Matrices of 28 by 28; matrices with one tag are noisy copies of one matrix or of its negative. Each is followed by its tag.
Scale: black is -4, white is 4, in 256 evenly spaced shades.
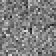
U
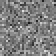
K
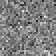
K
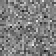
K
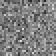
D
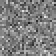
K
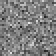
K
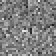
U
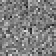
U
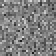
D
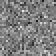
K
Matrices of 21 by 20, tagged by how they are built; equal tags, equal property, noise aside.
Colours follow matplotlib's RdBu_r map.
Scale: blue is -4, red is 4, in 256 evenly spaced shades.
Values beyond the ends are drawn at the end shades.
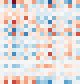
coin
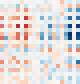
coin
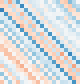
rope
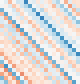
rope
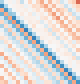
rope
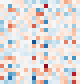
coin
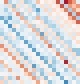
rope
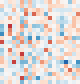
coin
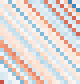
rope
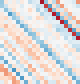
rope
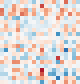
coin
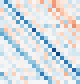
rope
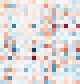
coin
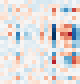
coin
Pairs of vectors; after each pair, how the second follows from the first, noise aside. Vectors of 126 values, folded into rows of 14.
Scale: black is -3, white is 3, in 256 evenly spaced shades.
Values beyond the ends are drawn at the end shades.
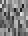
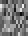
sign-scrambled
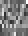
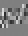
partly zeroed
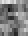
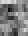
copied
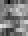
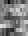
copied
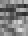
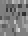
partly zeroed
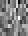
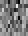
sign-scrambled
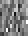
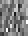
copied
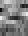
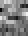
copied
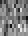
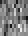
copied
